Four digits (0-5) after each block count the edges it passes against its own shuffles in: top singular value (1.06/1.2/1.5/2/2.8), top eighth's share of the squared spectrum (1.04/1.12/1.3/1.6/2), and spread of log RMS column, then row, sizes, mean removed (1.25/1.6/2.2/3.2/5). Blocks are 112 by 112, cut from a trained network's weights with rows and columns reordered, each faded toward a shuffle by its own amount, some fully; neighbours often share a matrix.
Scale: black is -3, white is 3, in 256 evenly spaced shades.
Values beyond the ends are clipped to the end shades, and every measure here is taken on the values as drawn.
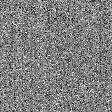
2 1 0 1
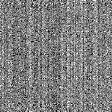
4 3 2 3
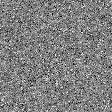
0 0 0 0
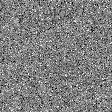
0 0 0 0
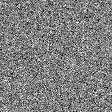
0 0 0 0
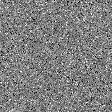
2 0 0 0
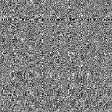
4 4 3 2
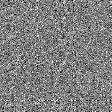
3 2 2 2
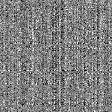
4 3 2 3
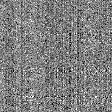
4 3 1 2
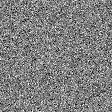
0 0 0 0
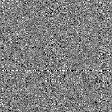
4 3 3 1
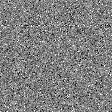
2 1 0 1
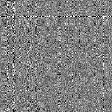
4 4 4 2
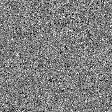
1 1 0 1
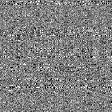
3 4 2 3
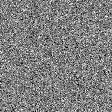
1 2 0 0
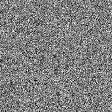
3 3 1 1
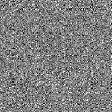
3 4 2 3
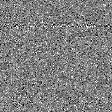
3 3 1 2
